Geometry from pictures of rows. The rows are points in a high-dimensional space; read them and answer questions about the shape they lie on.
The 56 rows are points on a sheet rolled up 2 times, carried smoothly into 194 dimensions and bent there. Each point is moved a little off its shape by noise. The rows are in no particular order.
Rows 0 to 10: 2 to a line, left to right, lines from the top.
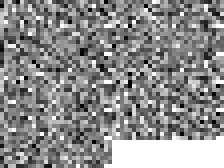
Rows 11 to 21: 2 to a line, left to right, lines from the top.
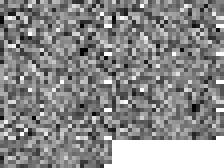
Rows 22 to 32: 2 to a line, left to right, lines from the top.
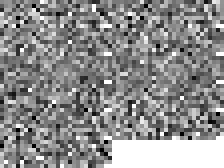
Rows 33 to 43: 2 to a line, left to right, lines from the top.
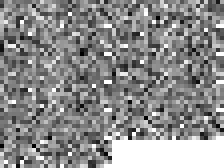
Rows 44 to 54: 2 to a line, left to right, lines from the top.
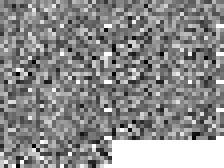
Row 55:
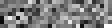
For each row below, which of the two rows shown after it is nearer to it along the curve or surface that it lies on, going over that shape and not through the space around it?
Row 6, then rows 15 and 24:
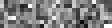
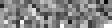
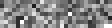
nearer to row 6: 15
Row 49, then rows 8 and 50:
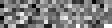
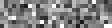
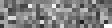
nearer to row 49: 8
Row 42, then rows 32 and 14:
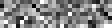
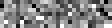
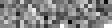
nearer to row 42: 32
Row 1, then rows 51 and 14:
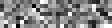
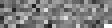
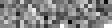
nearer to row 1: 14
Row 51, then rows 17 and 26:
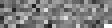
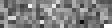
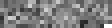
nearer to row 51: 26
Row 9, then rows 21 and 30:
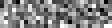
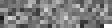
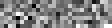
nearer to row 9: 30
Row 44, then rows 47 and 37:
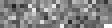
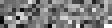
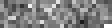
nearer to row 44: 37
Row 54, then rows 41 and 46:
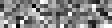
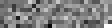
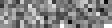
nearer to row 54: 46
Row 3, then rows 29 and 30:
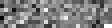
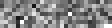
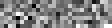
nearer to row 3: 29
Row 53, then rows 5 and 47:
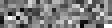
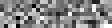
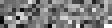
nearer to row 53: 47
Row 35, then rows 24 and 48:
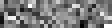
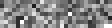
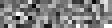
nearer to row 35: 48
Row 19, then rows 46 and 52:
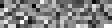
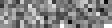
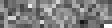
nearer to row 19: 46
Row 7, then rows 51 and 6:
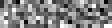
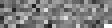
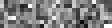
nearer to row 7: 6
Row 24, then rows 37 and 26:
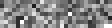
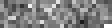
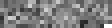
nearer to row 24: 26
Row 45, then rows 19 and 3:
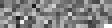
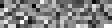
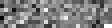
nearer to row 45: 3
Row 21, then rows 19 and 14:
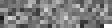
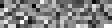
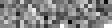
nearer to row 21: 14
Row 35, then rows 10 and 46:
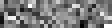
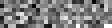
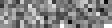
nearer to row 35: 10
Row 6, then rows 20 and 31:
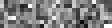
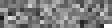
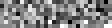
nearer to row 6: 20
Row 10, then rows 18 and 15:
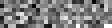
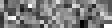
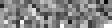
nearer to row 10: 18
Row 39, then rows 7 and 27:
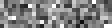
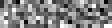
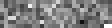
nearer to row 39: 27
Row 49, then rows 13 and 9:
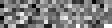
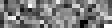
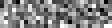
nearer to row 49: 13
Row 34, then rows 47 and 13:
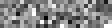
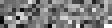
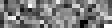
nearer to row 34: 13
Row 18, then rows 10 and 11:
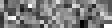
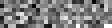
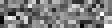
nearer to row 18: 11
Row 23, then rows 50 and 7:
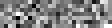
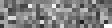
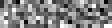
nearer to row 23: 7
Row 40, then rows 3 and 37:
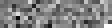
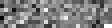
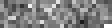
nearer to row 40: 3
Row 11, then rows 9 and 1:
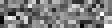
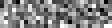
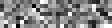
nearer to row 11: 1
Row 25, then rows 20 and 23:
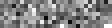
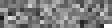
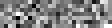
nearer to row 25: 20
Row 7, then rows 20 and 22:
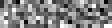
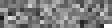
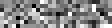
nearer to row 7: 22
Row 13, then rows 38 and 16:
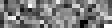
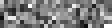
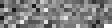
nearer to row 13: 38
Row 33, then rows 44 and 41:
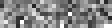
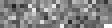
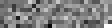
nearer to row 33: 41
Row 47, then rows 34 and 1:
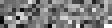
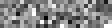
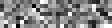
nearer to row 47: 1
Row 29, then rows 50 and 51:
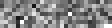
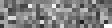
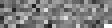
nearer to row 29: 51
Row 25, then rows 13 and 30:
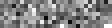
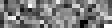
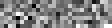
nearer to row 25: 13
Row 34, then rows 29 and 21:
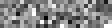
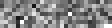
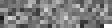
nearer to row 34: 29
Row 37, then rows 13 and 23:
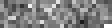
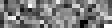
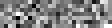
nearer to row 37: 13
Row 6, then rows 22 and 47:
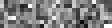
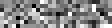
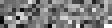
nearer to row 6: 47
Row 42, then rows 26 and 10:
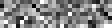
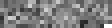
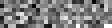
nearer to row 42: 10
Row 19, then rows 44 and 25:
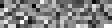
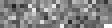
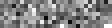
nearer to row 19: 25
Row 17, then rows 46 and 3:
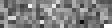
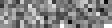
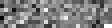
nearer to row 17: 3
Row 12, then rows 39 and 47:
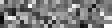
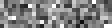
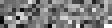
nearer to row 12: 39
